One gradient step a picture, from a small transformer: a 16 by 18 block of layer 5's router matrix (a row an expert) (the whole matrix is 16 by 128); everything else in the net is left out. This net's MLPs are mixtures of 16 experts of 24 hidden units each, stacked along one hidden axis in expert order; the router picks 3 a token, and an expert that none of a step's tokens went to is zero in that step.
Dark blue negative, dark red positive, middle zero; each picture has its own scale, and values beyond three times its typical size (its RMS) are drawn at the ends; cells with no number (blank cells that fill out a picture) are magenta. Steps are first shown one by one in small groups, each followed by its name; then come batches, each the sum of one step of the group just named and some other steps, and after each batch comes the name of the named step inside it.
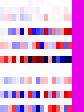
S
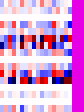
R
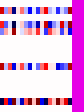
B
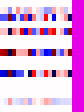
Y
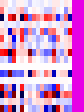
Y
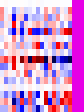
S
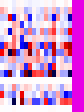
Y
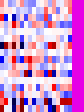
B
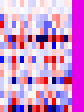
R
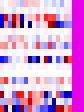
B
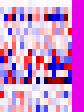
Y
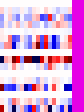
B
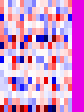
B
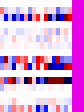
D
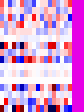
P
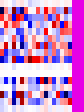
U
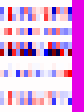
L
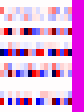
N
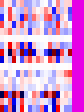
L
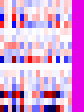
U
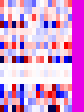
P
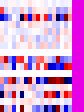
D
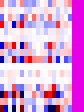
P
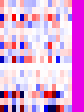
P
